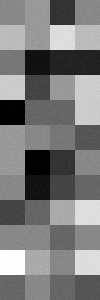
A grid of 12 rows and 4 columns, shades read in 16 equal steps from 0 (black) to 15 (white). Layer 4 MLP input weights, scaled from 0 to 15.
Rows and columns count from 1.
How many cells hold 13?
3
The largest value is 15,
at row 11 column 1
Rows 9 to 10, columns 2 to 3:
6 10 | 8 6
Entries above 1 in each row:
4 4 3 4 3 4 3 3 4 4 4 4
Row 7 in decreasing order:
9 8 3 0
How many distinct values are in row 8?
4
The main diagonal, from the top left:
8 9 2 12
